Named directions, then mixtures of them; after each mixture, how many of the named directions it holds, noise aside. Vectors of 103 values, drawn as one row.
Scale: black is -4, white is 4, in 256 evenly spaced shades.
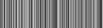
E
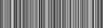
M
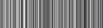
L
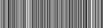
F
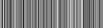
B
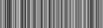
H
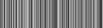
one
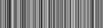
two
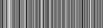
three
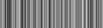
one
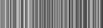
two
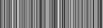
two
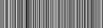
three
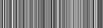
three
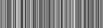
two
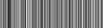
two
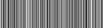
one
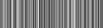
three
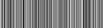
two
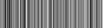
two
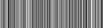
one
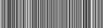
two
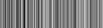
one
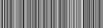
one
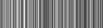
one
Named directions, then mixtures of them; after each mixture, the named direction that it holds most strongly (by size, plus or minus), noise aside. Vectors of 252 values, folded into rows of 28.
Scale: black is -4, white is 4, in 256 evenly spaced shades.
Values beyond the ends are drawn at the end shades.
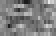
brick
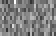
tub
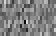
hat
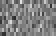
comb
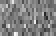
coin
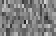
hat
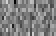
tub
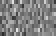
comb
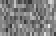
tub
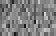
coin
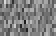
hat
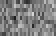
comb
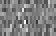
hat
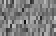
hat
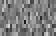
hat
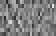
comb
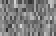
tub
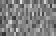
comb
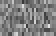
coin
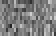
tub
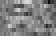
brick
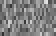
hat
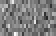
coin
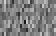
hat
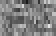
brick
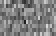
hat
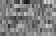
brick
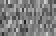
hat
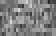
brick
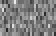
tub
